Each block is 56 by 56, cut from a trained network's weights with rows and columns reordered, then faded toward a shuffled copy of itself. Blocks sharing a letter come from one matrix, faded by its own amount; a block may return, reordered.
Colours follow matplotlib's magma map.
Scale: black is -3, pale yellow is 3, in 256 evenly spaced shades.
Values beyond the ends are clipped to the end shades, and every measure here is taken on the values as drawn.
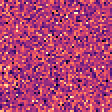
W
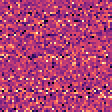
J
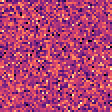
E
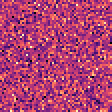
E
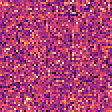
E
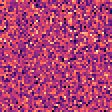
E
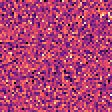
E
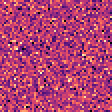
W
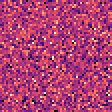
W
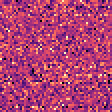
J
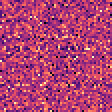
J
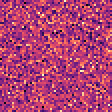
E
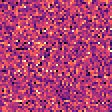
J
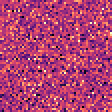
J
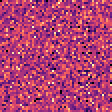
W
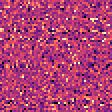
J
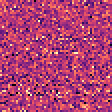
J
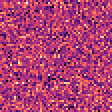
E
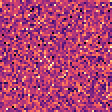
E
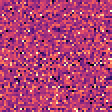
J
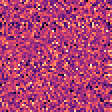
J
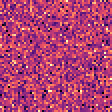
W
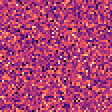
E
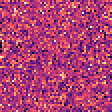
E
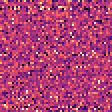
J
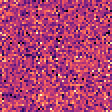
W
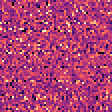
J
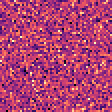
E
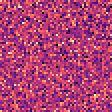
E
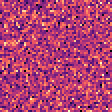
E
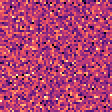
W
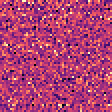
J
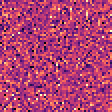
W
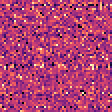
J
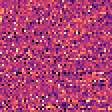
J
